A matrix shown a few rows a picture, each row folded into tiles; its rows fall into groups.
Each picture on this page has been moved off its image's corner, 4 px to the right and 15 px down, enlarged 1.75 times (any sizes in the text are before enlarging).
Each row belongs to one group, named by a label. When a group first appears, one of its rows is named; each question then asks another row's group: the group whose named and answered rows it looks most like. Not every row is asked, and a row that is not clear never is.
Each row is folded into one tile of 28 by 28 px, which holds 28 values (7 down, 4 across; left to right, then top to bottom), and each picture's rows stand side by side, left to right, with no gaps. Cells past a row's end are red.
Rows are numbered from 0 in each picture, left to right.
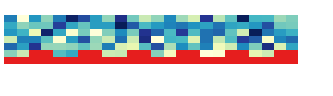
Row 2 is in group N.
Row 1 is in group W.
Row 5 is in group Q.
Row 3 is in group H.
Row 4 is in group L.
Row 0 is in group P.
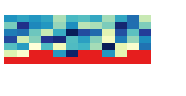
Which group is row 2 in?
N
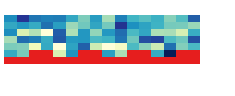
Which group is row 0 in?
W
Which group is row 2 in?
N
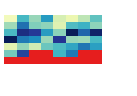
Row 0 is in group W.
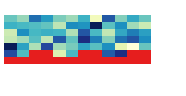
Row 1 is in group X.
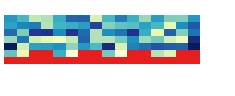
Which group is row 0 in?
H
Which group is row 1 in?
H
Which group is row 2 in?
H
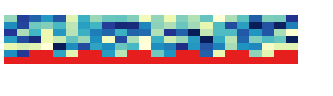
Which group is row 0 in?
W
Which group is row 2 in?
H
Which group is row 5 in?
L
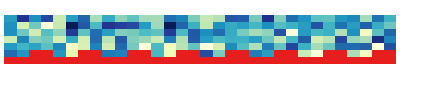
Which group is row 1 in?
N
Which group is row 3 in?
N
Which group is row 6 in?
L
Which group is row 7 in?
Q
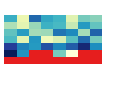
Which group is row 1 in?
P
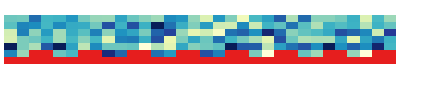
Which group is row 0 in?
N
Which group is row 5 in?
H
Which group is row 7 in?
P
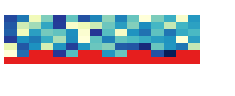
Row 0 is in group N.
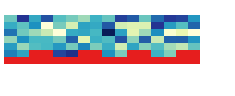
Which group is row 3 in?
W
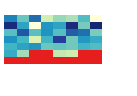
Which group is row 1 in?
X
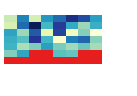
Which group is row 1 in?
W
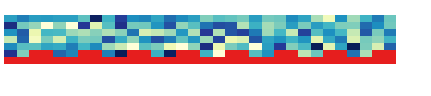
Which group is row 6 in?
Q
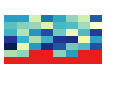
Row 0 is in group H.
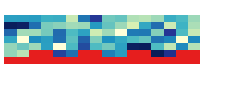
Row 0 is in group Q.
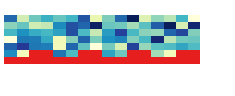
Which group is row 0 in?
P
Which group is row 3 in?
X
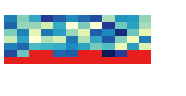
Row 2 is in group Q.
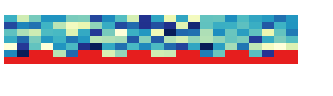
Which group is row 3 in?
X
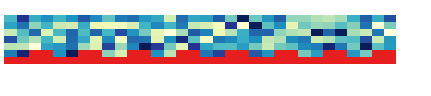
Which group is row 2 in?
H
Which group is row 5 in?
Q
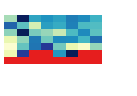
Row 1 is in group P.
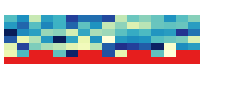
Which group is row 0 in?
Q
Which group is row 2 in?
P
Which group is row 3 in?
H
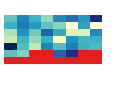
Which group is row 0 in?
N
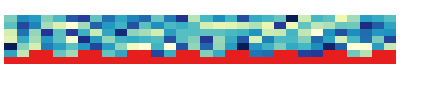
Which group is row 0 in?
N
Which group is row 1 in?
H
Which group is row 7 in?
N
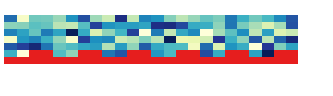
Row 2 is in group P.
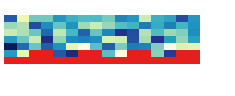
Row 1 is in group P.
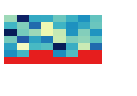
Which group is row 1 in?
N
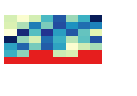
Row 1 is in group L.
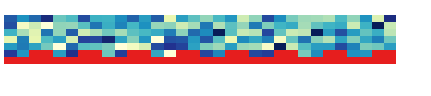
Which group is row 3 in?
P
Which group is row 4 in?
Q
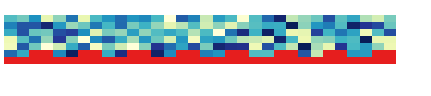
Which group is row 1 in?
Q
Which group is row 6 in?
N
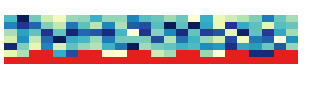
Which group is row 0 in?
N
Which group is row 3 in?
X
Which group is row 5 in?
Q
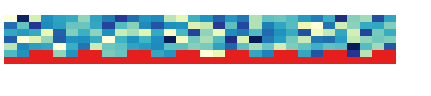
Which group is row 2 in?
W
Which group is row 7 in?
N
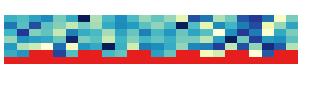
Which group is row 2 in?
N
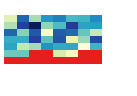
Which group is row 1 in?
L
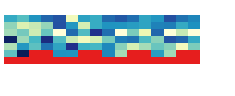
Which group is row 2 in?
W
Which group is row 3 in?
W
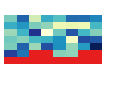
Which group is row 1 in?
H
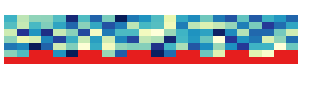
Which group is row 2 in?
W
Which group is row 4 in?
H
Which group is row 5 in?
L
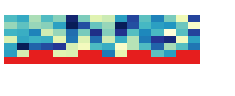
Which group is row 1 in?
N
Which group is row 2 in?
N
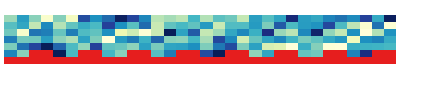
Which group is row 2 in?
W
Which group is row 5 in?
L
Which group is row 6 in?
L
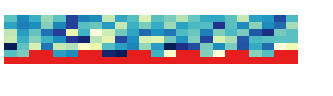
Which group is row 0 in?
N
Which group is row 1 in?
W
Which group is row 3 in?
P
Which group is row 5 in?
L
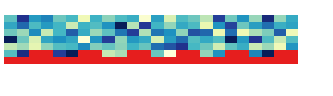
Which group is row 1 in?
Q
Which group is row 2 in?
X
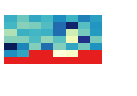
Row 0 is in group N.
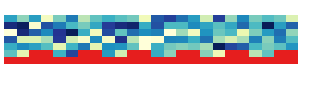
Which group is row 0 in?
X
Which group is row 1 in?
Q
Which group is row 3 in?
W
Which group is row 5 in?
X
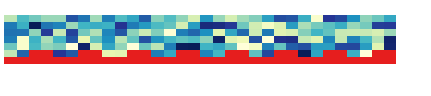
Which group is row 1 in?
Q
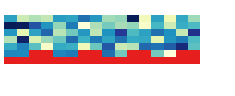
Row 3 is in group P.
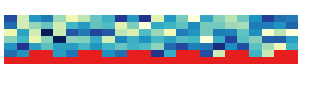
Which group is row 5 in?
W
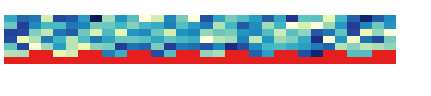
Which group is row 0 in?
L
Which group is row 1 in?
L
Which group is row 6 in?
Q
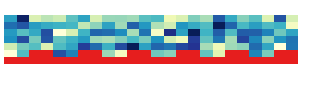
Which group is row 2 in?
P
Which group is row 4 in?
N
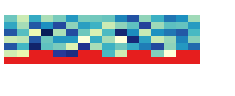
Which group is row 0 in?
P
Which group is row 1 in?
Q
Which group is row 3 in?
H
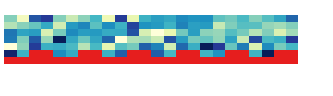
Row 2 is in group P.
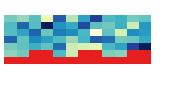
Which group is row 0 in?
X
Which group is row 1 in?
L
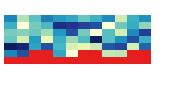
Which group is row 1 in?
L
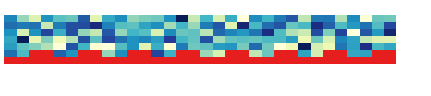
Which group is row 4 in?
X
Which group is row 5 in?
L
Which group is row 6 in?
N
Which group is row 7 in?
X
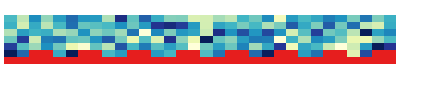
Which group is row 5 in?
Q
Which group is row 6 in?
L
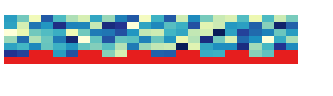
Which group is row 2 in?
X
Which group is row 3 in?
Q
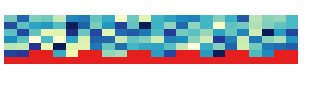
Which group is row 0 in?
Q
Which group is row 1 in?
N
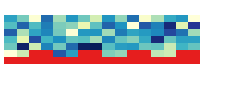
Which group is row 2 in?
X
